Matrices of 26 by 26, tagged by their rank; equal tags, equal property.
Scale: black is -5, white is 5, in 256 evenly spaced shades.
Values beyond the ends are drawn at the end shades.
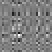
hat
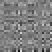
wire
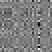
wire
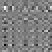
wire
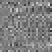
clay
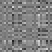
hat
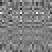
wire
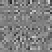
clay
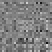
wire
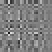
hat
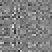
clay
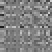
wire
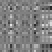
hat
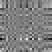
hat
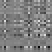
hat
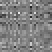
wire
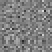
clay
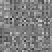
clay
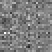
clay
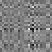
hat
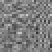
clay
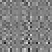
wire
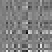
hat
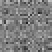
clay
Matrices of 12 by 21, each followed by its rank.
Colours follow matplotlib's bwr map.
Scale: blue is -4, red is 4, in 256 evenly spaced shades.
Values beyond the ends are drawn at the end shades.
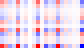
one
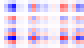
one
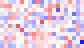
full rank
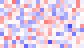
full rank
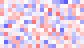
full rank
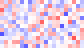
full rank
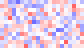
full rank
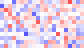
full rank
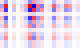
one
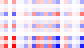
one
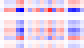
one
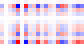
one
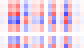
one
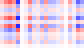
one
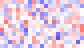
full rank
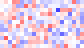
full rank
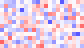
full rank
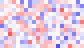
full rank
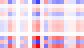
one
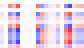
one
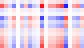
one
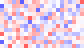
full rank
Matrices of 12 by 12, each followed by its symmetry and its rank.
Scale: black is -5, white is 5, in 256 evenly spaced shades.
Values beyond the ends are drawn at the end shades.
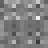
neither, rank two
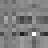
neither, rank two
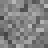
neither, full rank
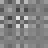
symmetric, rank one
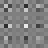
symmetric, rank one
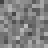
neither, full rank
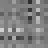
antisymmetric, rank two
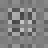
symmetric, rank one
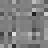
antisymmetric, rank two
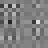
neither, rank two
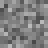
neither, full rank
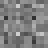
antisymmetric, rank two
